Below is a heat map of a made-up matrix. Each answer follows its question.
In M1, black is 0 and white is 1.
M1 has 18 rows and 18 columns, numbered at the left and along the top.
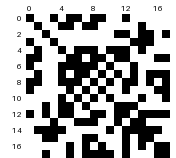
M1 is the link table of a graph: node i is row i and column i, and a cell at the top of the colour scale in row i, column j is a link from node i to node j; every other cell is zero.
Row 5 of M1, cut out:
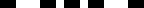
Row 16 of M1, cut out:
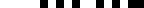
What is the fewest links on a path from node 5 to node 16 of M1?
2
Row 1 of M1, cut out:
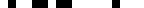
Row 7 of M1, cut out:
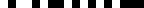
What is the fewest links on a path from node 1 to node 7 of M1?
2
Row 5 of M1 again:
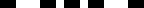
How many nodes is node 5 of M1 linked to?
8
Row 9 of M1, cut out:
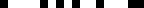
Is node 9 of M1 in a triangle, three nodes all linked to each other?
yes
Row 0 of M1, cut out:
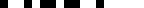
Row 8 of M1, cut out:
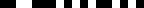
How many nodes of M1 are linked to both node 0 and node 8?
5
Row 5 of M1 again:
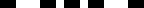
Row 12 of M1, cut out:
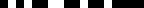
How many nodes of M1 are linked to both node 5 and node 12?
4
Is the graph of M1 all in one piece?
yes
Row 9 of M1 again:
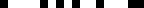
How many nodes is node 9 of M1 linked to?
11
